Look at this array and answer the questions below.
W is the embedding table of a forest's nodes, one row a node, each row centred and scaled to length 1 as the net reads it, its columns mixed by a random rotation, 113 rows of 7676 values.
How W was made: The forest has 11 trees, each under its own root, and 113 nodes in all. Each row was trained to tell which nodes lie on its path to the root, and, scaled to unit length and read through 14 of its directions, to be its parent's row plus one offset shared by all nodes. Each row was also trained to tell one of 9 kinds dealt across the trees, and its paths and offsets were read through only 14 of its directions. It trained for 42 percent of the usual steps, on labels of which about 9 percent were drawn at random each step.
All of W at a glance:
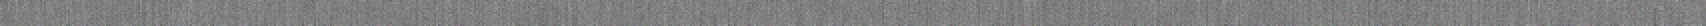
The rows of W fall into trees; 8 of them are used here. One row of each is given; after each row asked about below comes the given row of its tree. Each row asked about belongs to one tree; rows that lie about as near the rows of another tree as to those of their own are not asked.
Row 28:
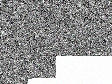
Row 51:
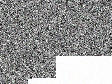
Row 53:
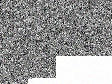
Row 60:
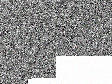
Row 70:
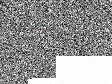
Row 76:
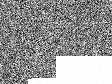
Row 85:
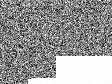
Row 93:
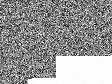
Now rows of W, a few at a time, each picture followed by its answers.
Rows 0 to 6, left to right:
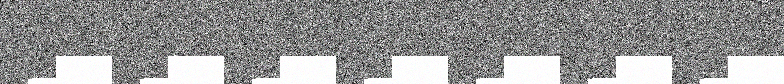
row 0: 53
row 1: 70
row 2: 93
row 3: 76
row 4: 70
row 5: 76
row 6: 28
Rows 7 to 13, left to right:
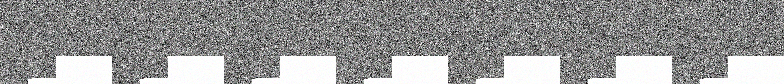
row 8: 76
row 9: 28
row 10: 93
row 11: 53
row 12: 70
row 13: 76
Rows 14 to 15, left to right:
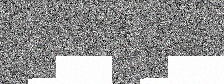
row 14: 28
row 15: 53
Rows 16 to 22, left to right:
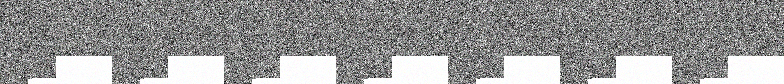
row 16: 70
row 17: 93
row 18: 93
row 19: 76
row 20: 51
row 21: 76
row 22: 28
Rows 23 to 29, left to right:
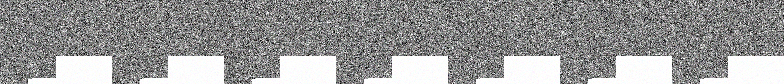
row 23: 70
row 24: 28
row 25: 76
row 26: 53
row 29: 53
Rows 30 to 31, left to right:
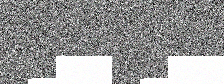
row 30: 70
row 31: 85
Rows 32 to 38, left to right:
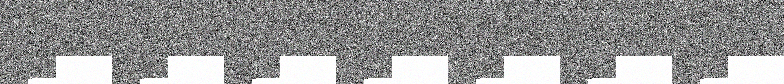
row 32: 53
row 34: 28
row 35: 93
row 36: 53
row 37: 76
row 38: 53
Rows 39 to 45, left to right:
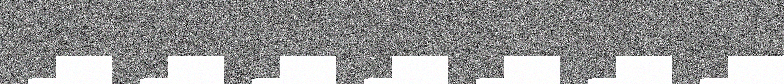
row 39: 53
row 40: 53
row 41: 28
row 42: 53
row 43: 70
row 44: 93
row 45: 70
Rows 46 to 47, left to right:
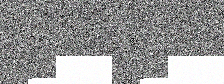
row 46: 85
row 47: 93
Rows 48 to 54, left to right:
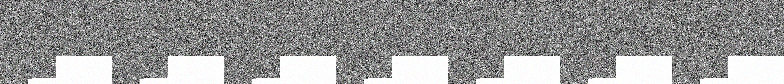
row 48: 70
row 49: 28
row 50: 93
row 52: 70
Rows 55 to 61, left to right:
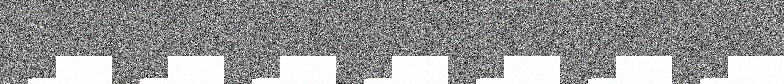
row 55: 93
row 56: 93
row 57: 51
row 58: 28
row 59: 51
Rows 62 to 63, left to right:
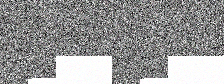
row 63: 93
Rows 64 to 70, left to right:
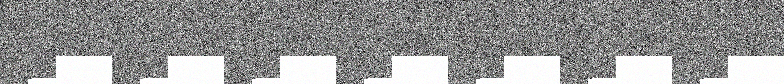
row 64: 70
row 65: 85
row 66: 60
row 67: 76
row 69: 76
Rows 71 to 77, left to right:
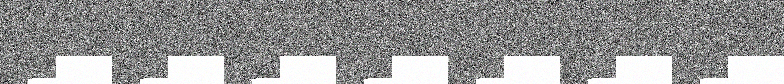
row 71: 28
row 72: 51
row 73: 76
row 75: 85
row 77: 60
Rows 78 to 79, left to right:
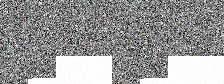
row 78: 93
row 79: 70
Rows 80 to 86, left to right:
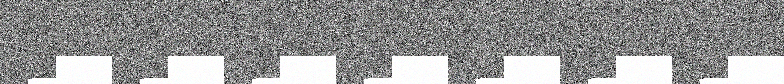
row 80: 70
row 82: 53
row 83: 53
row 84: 76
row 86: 76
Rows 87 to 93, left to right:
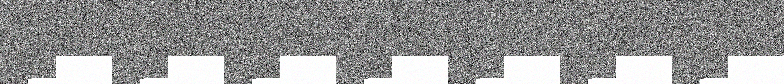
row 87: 60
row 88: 60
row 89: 70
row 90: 53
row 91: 93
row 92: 60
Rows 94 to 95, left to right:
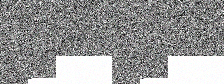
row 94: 60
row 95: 85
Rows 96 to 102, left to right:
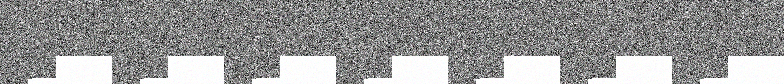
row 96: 51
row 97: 51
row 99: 60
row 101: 76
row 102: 70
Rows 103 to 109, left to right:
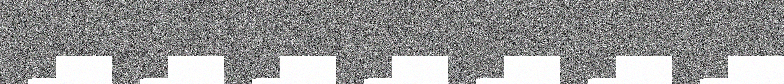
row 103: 70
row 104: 76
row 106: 93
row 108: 60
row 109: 60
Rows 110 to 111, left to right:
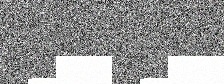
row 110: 53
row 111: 51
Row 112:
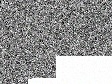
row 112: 85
